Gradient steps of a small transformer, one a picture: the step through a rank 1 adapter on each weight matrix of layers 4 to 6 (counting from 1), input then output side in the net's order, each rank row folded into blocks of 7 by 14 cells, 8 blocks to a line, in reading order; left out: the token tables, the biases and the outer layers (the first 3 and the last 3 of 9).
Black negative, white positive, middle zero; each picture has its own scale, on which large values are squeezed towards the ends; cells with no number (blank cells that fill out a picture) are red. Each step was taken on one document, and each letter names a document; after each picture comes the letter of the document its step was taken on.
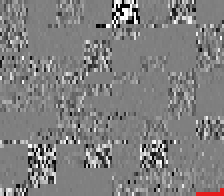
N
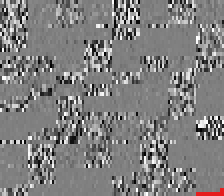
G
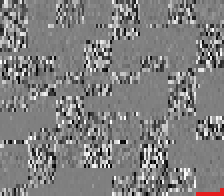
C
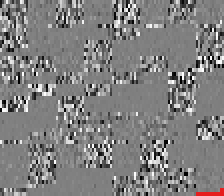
C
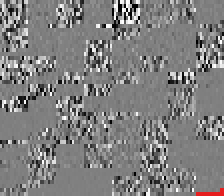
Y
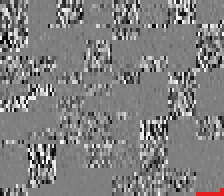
Y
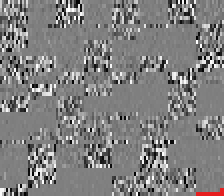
C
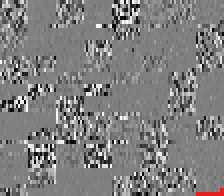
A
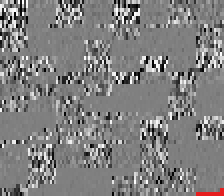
G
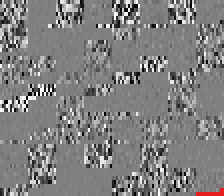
Y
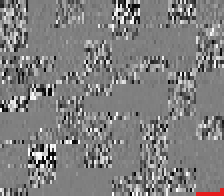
G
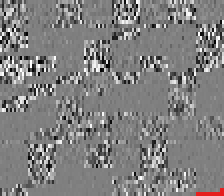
Y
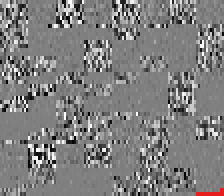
A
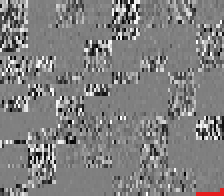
A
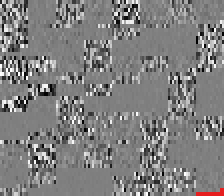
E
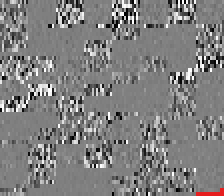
G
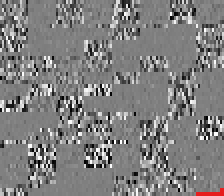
N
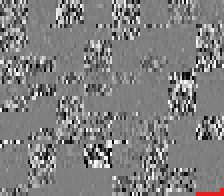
C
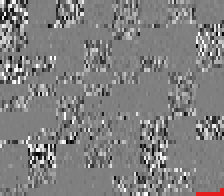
E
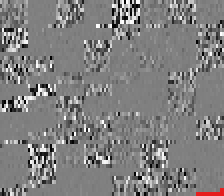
A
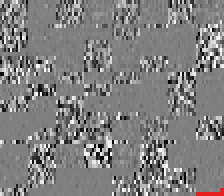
C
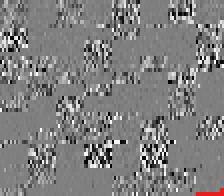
G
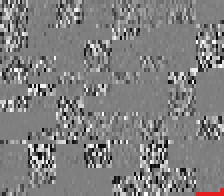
E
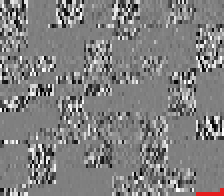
Y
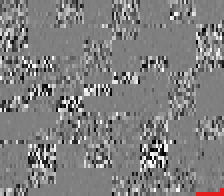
N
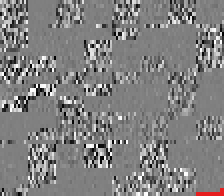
E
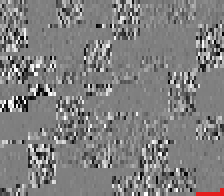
E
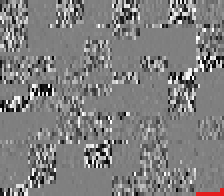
N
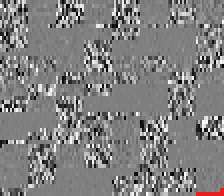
G
